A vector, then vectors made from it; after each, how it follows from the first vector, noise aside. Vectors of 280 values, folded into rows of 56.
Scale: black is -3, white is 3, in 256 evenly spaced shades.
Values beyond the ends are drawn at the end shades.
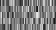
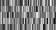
copied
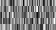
negated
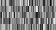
negated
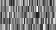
negated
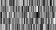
negated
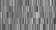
shrunk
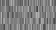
shrunk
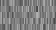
shrunk
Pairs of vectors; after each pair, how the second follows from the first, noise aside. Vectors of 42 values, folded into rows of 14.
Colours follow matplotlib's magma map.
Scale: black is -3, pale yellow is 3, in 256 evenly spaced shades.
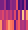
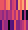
negated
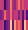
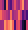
sign-scrambled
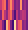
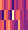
wrapped around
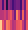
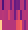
partly zeroed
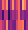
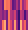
reversed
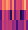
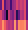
reversed
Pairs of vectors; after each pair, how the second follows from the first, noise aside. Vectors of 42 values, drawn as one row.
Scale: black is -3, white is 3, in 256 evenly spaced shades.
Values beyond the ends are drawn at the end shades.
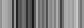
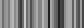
shuffled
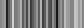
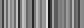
shuffled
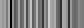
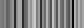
reversed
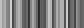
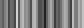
reversed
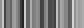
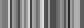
shuffled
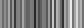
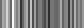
reversed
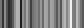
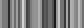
shuffled
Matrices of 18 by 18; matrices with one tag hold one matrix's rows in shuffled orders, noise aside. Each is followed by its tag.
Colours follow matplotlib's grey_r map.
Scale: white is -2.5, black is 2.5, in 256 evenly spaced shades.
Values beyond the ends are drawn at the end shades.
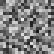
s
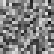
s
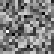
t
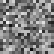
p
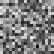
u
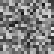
p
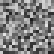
s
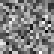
s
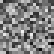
s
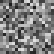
t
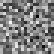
s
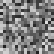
u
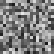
p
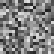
t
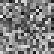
p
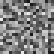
s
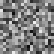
s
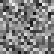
s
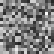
u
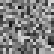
p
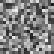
s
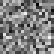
p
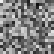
u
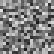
s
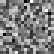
s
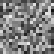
p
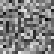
t
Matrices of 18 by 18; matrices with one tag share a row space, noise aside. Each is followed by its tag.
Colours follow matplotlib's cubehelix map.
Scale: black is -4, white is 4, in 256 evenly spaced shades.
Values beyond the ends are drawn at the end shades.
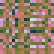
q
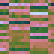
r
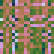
q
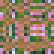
q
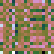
q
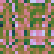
q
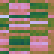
r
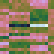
r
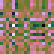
q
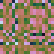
q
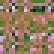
q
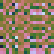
q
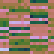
r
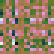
q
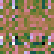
q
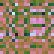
q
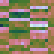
r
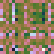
q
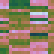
r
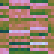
r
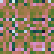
q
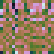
q
